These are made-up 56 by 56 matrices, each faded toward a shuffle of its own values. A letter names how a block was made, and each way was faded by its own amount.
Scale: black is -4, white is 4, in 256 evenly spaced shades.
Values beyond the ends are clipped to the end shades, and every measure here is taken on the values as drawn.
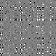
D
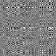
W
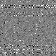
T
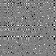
D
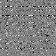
T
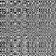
W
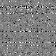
T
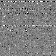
T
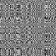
W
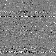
T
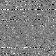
T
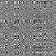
W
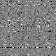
T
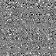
T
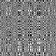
W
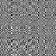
W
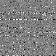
T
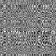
W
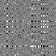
D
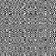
W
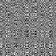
W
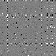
D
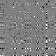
D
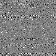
T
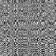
W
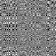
W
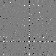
D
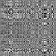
W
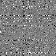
T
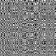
W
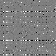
D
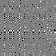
D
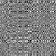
W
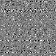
T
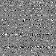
T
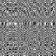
W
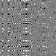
D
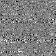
T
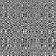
W
